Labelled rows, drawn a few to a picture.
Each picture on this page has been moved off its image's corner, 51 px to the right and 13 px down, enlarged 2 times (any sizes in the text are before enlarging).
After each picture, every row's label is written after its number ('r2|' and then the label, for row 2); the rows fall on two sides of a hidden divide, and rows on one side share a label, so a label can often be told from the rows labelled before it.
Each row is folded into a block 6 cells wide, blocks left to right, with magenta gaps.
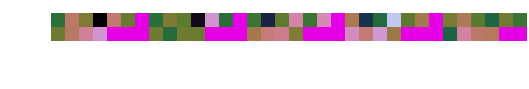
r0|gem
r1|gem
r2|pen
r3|pen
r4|gem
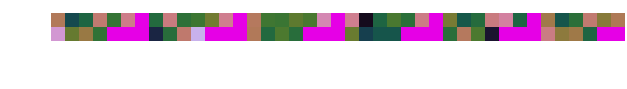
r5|pen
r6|gem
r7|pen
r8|pen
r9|pen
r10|pen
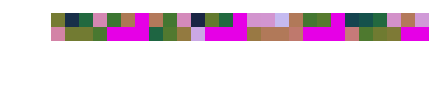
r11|pen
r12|gem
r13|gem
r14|pen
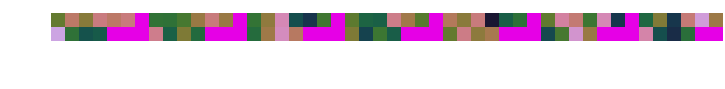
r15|pen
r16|pen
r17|gem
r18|pen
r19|gem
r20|gem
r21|pen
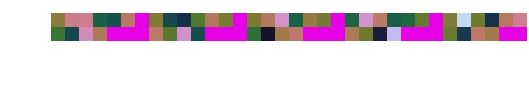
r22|gem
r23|pen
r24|gem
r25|gem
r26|gem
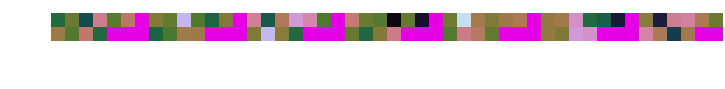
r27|pen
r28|gem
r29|pen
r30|gem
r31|gem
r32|gem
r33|pen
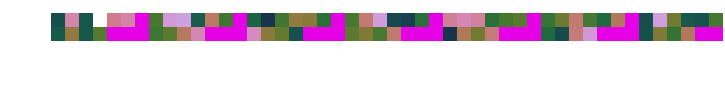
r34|pen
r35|gem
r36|pen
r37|gem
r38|gem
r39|gem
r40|gem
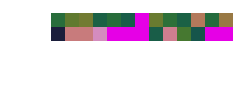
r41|gem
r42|pen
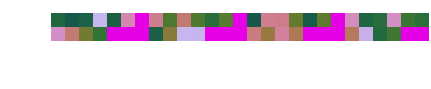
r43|pen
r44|gem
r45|gem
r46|pen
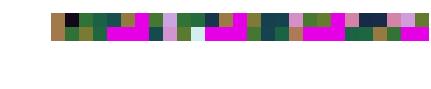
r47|pen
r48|gem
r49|pen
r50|pen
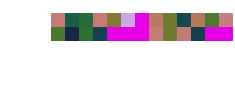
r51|pen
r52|pen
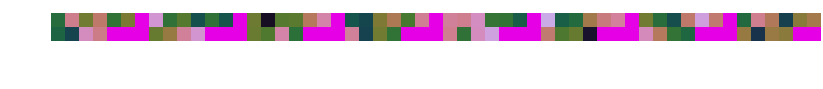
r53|gem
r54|gem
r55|pen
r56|pen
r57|gem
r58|pen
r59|pen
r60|gem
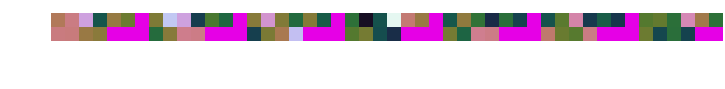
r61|gem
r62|gem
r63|gem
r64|pen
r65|gem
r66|gem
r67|pen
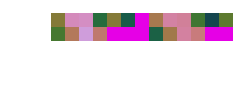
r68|gem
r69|gem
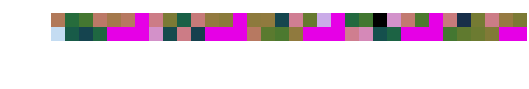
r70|pen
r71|pen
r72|pen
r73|pen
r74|pen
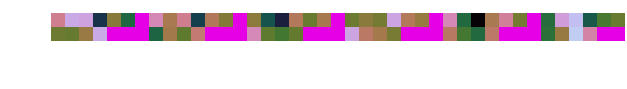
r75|gem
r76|gem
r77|pen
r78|pen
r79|pen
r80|gem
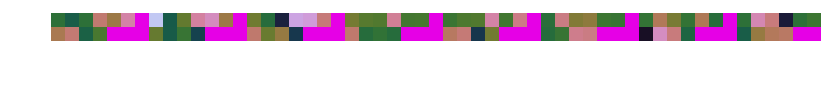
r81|pen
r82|pen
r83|pen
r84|pen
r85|pen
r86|gem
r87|gem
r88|gem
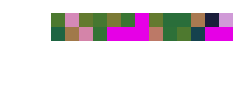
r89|gem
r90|pen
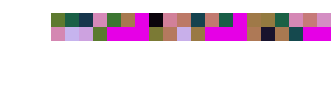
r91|pen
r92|gem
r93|pen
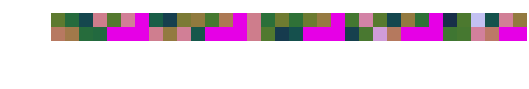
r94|pen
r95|pen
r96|pen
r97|gem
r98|gem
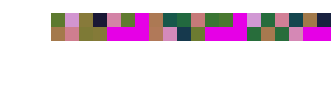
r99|gem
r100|pen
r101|gem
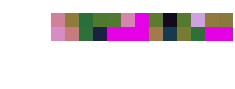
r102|pen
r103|pen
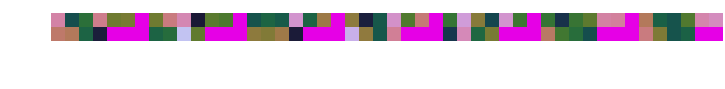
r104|pen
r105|gem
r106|pen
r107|pen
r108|gem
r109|pen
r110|pen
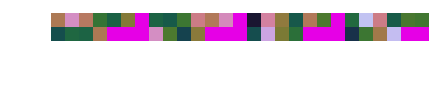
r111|gem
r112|pen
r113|gem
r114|gem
